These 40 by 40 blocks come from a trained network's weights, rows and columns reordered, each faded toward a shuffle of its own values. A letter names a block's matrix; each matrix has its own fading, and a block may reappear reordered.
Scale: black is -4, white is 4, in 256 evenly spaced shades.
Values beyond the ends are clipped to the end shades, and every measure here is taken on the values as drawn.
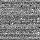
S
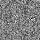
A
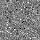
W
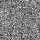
A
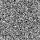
A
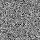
A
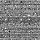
S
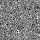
W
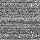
S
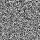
A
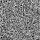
A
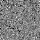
W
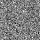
A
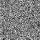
A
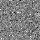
W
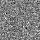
A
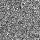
A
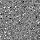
W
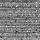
S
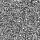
A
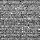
S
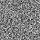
A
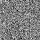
A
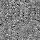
W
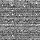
S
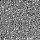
W
